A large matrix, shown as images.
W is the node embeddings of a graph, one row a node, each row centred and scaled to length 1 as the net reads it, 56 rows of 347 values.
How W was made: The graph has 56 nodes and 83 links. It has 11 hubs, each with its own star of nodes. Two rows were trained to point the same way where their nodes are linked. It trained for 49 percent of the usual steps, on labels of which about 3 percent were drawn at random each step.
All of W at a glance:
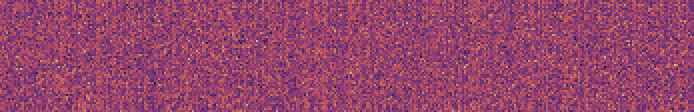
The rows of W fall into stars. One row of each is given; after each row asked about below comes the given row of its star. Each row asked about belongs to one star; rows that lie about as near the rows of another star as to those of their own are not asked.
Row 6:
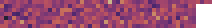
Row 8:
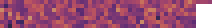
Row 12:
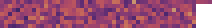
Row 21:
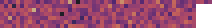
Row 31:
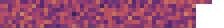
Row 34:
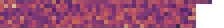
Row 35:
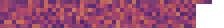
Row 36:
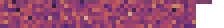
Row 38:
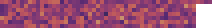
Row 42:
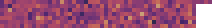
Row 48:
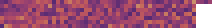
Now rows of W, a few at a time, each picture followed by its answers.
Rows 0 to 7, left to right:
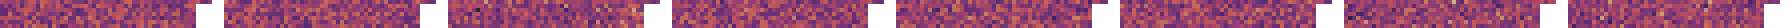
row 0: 38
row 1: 36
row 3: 12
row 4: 21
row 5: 31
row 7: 38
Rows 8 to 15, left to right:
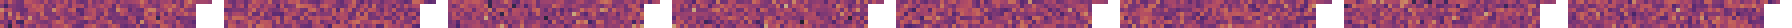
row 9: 48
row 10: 42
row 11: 35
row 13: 36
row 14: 42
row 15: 8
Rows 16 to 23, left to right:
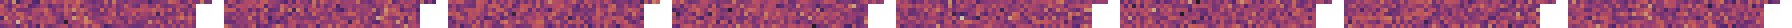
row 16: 31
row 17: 42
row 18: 8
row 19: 36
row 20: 34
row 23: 12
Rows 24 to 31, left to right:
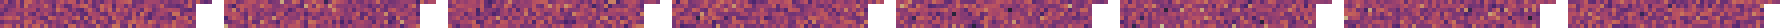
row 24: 21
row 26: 42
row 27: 8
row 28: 36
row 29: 12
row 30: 8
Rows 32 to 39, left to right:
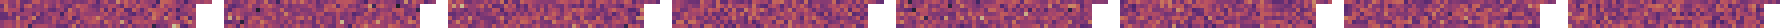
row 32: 6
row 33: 21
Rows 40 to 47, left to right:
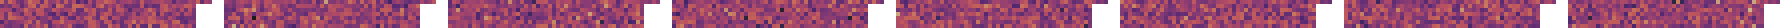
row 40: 8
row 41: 38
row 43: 35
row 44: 48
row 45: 34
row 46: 36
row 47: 31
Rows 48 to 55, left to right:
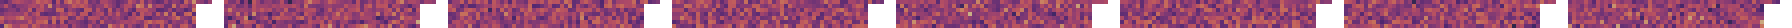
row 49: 35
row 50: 35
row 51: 42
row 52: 6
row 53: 6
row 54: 6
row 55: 35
